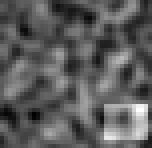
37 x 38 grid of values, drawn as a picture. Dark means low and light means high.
The bottom right is the roughest part. The texture is blotchy. The ninth with the highest average is the bottom right. In the bottom right lies a patch that is higher than the rest.
